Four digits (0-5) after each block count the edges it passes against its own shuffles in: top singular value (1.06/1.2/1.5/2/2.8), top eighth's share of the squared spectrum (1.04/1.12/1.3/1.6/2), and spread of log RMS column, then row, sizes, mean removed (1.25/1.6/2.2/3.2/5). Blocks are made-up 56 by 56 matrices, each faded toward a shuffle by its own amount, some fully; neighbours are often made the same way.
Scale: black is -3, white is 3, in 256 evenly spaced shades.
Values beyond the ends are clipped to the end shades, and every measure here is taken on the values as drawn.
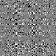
4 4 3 3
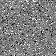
0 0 0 0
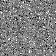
1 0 0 0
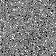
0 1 0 0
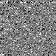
3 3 1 2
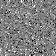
2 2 1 1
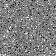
1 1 0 0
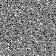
1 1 0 0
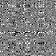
4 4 2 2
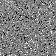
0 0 0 0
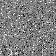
2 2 0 0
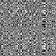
4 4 3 3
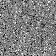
0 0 0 0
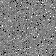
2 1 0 0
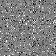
3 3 1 1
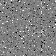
2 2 0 0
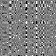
5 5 3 3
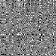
4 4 2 2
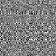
4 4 2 3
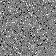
0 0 0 0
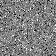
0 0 0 0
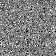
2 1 0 0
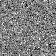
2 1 0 0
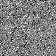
1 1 0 0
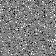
2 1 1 0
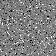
2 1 0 0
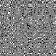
4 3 2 2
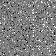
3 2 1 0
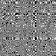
4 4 2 3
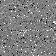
2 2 0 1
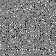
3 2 1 1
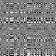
5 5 3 4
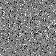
2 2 0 0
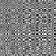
5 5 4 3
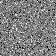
1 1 0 0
